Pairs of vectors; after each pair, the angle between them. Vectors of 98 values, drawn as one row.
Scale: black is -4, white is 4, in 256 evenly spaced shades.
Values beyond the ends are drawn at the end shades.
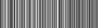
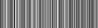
nearly parallel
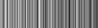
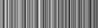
nearly parallel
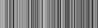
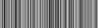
orthogonal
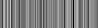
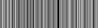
orthogonal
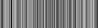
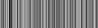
partly aligned
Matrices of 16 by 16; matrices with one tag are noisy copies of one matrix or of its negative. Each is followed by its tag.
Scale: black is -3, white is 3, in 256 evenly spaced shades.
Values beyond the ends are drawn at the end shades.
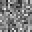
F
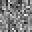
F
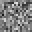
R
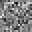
R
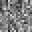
F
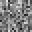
F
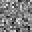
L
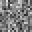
F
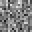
F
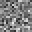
L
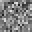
R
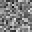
L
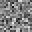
L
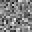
L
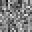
F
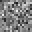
R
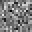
R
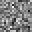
L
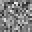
R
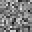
L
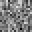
F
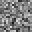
L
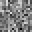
F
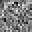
R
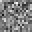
R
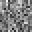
F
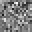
R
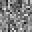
F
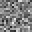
L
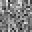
F
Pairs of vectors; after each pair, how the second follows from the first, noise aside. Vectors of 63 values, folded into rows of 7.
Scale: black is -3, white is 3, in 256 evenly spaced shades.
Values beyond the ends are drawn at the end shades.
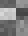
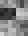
negated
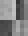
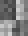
negated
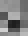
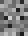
shuffled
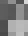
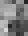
negated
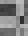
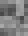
shrunk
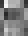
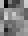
negated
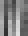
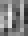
wrapped around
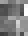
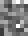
shuffled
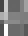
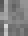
shrunk
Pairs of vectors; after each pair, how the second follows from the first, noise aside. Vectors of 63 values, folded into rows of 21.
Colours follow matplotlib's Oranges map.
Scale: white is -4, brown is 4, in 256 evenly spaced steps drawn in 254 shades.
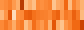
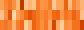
copied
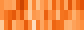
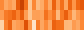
copied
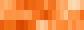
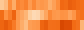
wrapped around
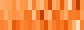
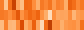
wrapped around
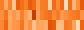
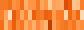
wrapped around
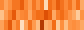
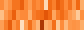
copied
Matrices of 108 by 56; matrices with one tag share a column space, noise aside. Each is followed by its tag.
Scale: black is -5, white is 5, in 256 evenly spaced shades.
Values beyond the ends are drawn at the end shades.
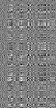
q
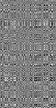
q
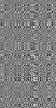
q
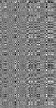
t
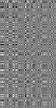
t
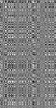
t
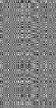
t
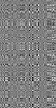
q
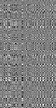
q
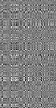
q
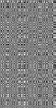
t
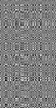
q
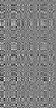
q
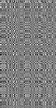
t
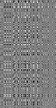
t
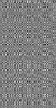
t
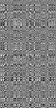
q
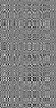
q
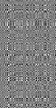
q
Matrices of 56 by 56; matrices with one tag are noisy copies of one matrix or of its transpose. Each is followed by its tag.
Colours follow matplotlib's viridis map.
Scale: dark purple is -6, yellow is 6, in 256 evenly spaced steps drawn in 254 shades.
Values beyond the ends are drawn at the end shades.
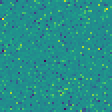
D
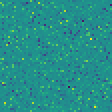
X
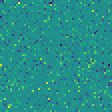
D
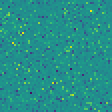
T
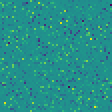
X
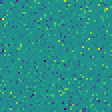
D
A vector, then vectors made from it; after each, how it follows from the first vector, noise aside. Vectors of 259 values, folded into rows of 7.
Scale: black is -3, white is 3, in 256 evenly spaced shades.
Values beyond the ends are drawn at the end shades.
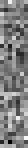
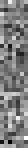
copied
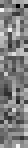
reversed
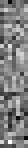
negated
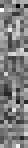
reversed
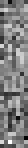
negated
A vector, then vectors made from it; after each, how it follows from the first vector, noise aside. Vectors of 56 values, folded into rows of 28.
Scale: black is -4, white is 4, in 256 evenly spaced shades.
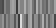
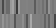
partly zeroed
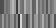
copied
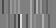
partly zeroed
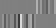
partly zeroed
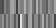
copied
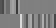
partly zeroed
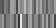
copied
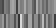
copied
